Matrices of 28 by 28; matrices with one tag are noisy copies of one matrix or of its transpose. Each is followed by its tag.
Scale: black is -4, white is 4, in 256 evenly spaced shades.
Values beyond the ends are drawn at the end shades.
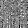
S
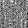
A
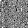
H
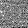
A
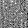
A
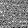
A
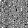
H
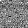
H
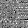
S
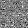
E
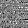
S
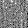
A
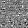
E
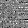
S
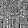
S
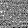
A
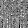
S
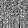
S
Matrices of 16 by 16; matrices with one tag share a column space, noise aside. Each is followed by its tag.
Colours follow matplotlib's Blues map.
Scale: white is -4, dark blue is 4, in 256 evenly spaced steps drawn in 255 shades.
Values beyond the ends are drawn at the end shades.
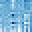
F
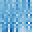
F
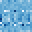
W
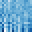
F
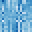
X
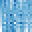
F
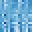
F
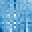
F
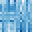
X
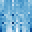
F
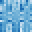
X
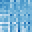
F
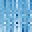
F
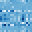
W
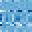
W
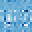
W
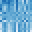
X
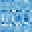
W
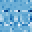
W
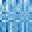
X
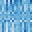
X
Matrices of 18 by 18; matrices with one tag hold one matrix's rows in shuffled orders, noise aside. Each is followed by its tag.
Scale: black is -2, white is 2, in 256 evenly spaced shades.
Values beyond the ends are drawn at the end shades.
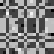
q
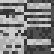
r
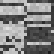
r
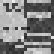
r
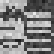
r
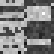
r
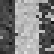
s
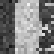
s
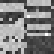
r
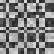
q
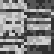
r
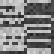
r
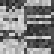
r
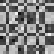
q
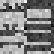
r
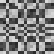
q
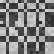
q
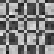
q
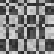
q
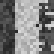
s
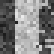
s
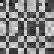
q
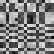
q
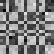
q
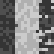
s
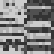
r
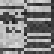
r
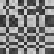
q
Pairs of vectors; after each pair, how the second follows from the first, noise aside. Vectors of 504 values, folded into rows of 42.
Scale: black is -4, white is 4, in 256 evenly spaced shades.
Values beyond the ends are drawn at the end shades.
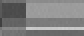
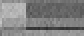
negated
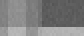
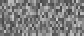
shuffled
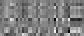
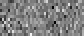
shuffled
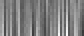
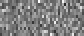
shuffled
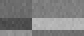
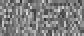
shuffled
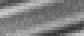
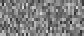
shuffled
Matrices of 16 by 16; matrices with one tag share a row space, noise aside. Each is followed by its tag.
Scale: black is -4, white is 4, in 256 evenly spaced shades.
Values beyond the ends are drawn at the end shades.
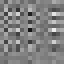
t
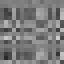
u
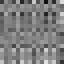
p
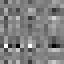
t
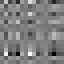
t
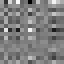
t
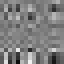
t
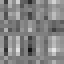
t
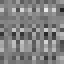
p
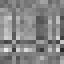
u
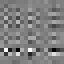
t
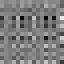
p
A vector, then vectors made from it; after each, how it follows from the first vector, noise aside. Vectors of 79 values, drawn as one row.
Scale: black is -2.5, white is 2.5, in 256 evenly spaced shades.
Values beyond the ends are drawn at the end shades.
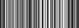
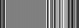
partly zeroed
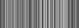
shrunk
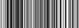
wrapped around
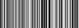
sign-scrambled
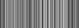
shrunk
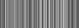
shrunk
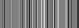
partly zeroed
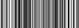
wrapped around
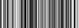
wrapped around
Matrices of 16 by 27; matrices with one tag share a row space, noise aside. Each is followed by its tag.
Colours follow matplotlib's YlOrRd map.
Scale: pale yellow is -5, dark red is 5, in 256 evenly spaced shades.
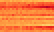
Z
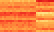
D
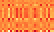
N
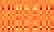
N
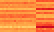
D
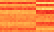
D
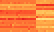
D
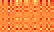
N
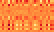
N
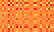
N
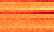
Z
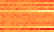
Z
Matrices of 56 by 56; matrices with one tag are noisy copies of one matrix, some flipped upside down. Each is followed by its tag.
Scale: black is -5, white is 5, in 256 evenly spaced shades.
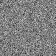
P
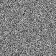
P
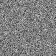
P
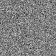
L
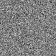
L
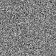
L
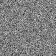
P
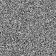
L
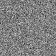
L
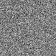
L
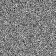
P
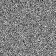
P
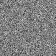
P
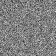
P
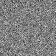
P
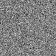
L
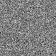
L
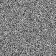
P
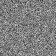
P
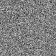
L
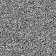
L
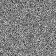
P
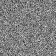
P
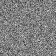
P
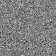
L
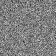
P
